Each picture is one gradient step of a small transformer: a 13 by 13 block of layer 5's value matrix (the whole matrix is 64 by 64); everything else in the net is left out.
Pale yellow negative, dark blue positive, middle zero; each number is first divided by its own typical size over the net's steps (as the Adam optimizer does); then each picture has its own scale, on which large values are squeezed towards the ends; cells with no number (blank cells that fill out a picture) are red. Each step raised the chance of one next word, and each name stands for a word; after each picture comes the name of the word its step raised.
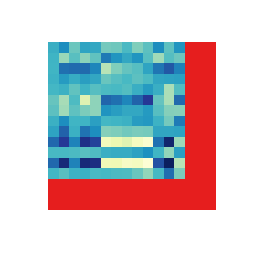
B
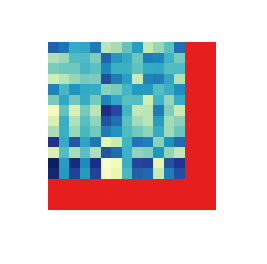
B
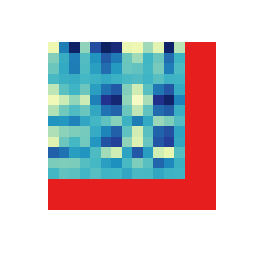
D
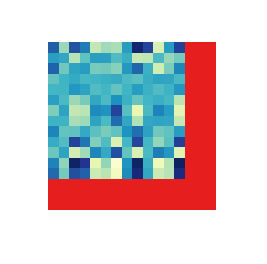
B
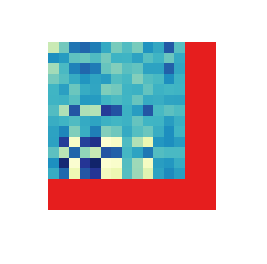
B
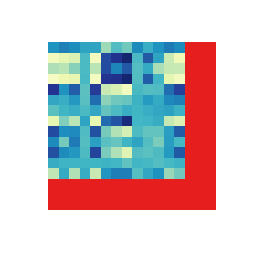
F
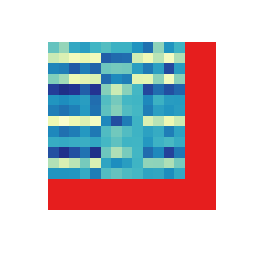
F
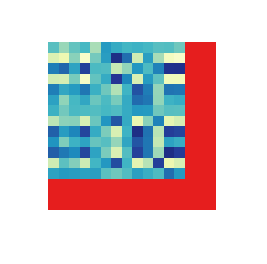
F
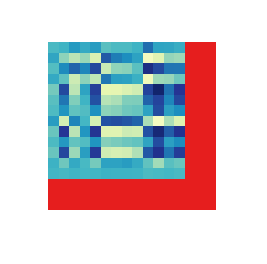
F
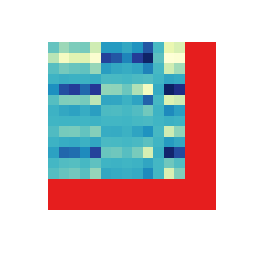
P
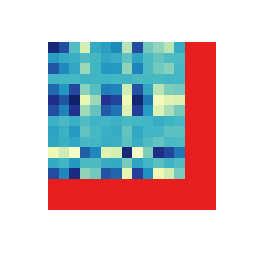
D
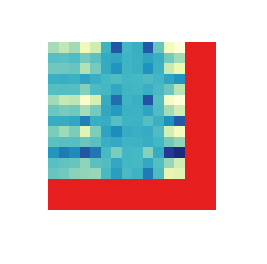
D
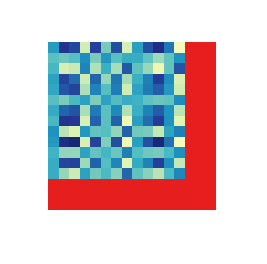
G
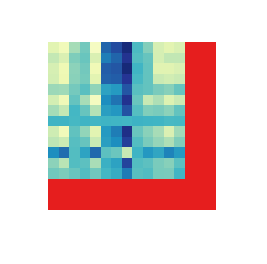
D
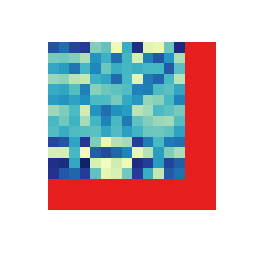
B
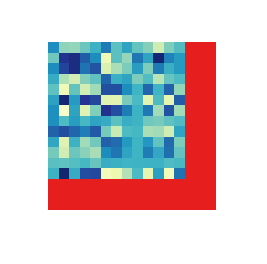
G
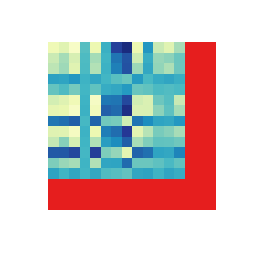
D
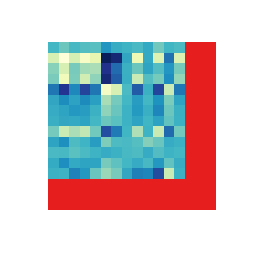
P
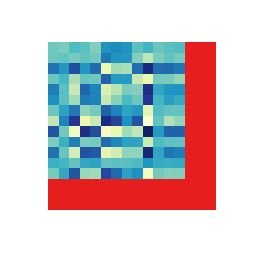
F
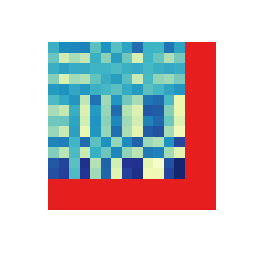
B
